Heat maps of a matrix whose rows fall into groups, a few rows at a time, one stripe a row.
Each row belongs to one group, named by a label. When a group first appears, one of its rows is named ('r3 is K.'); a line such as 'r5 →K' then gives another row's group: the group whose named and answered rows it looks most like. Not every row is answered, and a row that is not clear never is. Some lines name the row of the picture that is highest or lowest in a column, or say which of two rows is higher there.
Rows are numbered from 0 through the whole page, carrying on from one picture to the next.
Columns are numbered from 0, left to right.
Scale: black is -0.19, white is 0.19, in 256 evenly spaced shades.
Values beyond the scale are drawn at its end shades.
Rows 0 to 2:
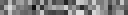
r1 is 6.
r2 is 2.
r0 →2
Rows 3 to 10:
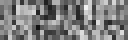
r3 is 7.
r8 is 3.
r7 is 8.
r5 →8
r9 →2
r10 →2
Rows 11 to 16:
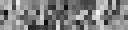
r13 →2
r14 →2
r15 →8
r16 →7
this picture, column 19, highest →14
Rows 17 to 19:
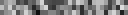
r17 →2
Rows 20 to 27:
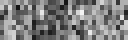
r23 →2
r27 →3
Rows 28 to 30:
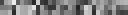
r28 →6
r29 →8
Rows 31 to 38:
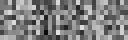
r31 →7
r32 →8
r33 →6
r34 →8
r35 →6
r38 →3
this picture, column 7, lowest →35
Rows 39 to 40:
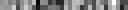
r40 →3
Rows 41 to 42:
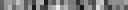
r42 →6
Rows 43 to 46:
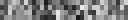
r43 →7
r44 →2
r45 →7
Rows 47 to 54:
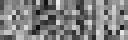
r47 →6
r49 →3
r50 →7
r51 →6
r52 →3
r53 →7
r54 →8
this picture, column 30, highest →53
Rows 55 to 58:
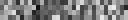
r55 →2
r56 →3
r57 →3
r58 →7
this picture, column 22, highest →57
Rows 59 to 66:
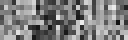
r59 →8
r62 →6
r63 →2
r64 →7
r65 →7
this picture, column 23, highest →63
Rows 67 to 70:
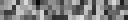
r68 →8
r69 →8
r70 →2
